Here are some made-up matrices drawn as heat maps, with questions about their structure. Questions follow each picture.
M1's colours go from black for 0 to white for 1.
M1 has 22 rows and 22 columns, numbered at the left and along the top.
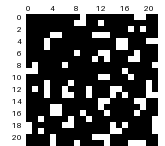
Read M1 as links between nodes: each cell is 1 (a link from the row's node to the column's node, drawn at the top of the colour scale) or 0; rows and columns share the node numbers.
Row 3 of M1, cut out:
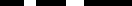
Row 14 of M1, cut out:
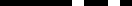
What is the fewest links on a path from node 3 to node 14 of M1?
2
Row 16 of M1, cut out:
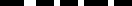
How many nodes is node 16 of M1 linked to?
5
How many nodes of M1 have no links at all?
0
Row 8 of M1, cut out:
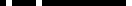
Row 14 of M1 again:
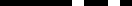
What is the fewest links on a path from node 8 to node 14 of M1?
3
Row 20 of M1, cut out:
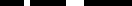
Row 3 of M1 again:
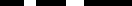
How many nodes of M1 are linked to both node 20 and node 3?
4
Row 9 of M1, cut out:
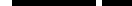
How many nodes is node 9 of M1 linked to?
3
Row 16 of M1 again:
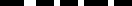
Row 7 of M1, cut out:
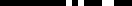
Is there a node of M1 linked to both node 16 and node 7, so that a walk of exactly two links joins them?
yes
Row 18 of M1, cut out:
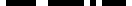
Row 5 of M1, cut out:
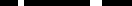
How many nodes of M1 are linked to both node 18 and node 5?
1
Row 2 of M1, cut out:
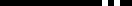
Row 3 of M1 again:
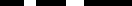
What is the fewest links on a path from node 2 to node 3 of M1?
4
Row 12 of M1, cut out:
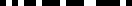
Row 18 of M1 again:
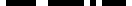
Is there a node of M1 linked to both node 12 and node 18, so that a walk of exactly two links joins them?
yes
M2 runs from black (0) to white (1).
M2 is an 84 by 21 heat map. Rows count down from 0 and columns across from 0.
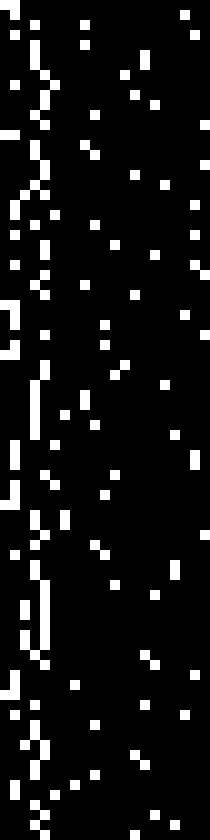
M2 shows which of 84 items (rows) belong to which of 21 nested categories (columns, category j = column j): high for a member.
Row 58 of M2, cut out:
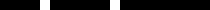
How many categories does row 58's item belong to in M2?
2
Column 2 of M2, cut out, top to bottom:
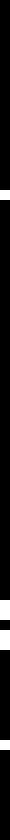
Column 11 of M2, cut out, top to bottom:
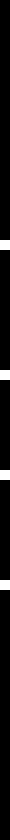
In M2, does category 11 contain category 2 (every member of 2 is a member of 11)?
no
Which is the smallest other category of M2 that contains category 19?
1
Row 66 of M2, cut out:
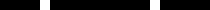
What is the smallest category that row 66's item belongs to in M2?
15
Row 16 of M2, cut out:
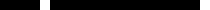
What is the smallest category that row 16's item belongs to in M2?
20
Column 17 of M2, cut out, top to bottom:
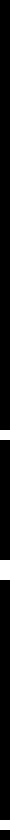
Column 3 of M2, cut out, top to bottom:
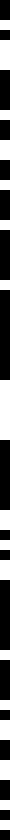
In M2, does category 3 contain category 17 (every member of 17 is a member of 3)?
yes
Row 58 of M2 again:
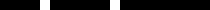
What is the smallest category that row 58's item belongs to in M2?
11
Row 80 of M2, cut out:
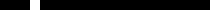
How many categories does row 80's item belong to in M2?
1
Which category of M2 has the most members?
3
